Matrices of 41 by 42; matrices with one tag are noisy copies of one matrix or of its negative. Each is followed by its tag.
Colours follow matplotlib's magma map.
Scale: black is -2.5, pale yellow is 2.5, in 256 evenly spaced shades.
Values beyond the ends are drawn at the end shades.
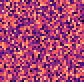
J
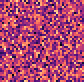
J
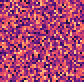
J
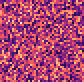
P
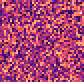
P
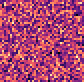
P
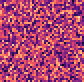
P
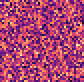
J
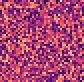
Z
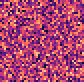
J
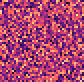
Z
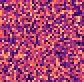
P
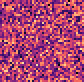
P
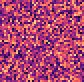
P
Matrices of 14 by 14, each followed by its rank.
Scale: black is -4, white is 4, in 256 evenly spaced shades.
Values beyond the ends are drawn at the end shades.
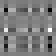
one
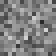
full rank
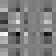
one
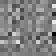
three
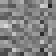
three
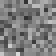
full rank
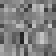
three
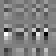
one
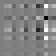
one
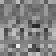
three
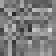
three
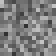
full rank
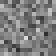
full rank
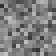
full rank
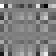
one
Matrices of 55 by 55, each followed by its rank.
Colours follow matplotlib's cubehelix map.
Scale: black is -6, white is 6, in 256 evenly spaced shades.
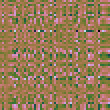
three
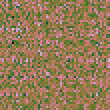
ten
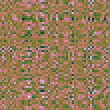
five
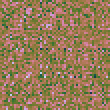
ten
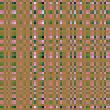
one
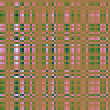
one
